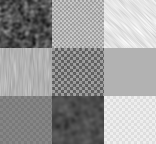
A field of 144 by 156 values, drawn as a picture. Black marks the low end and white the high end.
The table splits into 3 rows of 3 panels. Panel 1,1: low, blotchy. Panel 1,2: high, checkered. Panel 1,3: very high, slanting down to the right, faint in contrast. Panel 2,1: high, streaked downward, faint in contrast. Panel 2,2: middling, checkered, strong in contrast. Panel 2,3: high, flat. Panel 3,1: middling, checkered, faint in contrast. Panel 3,2: low, blotchy, faint in contrast. Panel 3,3: very high, checkered, faint in contrast.
